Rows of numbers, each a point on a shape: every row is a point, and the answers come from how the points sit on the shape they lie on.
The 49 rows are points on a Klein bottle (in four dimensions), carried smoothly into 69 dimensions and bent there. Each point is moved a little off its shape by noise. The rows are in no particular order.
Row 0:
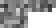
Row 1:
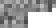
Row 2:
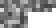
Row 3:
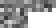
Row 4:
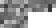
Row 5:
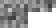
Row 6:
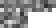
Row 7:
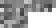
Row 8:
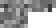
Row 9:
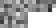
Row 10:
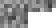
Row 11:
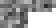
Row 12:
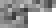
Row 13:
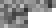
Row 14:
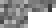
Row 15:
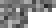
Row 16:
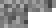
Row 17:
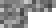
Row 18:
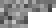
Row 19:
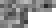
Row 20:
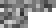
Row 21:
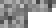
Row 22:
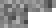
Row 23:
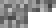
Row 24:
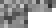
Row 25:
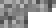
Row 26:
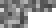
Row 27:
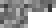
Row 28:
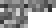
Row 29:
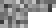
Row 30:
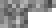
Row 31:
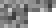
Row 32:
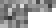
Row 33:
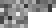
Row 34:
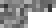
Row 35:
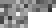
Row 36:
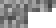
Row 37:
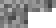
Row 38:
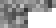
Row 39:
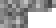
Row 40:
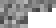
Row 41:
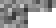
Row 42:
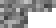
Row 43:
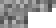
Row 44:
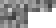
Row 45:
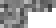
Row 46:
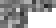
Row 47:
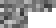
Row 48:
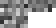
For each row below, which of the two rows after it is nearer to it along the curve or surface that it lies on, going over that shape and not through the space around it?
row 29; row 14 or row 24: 24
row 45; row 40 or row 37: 40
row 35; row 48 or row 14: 48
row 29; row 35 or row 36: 35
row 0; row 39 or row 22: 39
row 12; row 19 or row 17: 19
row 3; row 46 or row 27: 46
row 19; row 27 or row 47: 47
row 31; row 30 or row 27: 30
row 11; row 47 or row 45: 47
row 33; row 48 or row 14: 48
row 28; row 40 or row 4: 4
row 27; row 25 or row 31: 25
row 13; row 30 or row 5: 30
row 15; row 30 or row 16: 30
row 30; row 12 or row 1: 12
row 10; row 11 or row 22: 22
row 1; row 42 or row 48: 48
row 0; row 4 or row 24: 4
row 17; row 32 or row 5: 5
